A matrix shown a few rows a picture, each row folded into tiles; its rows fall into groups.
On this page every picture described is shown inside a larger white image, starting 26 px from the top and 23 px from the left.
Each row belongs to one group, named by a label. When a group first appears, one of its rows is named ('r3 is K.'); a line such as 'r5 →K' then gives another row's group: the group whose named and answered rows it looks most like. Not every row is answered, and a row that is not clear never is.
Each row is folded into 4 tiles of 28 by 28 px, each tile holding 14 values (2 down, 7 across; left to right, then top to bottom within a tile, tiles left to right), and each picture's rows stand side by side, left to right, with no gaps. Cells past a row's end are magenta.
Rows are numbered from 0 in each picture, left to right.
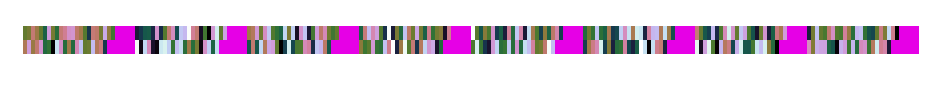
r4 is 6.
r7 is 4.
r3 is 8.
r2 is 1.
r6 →8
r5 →1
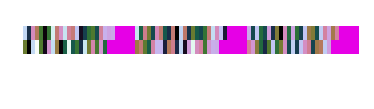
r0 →8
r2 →6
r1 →6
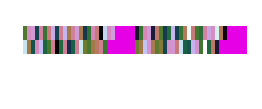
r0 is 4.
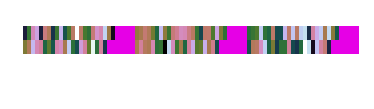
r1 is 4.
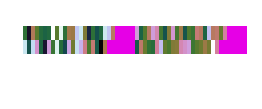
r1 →6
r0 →8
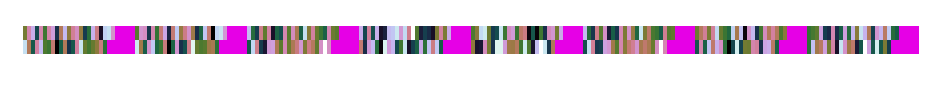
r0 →4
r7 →1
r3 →8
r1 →4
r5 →6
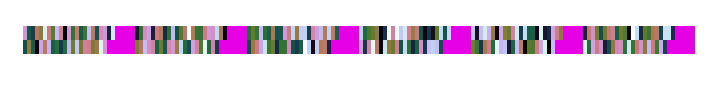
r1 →1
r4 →8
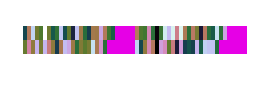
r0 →1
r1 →8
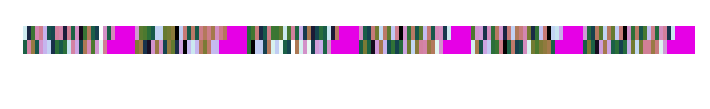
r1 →6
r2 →8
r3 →6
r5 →6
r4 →4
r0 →6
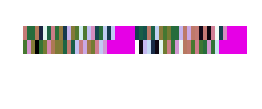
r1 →8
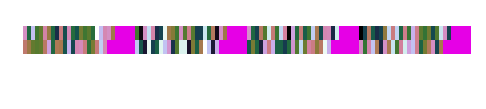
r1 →8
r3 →8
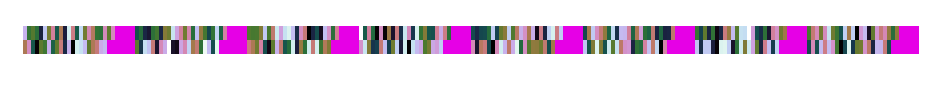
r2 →8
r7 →1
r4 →8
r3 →6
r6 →8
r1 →8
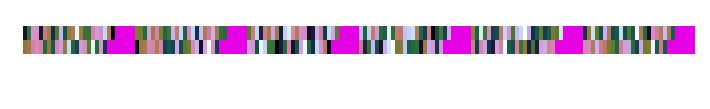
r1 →1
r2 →4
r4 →8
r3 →8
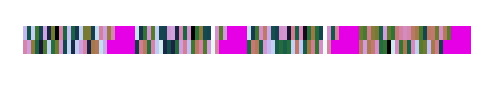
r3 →4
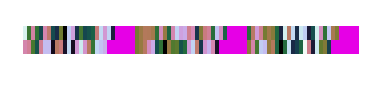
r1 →4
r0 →6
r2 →1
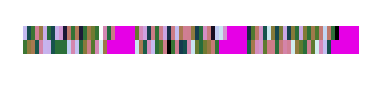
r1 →4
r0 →6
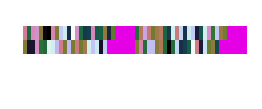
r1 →1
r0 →8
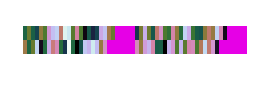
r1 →4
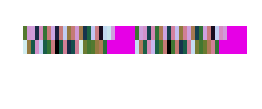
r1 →4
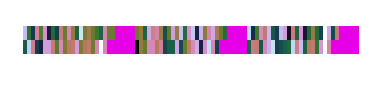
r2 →6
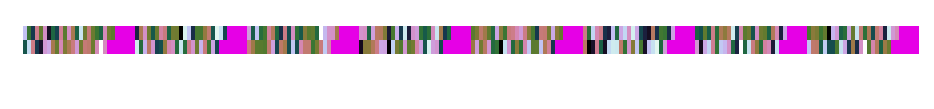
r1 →4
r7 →4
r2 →6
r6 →8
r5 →8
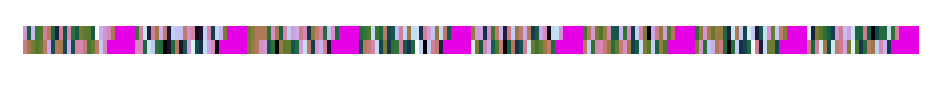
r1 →4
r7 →8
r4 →4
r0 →6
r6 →1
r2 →4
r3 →1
